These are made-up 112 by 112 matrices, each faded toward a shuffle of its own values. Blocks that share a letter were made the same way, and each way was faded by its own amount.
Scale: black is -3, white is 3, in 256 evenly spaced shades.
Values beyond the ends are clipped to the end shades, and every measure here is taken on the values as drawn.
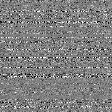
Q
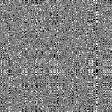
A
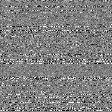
Q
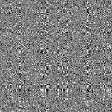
A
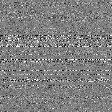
Q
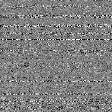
Q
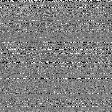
Q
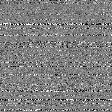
Q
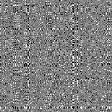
A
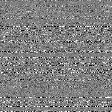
Q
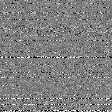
Q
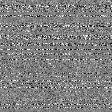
Q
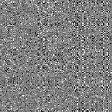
A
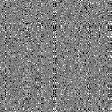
A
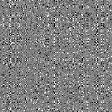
A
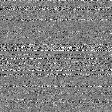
Q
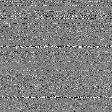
Q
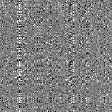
A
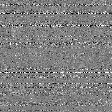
Q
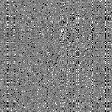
A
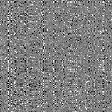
A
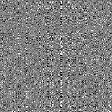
A
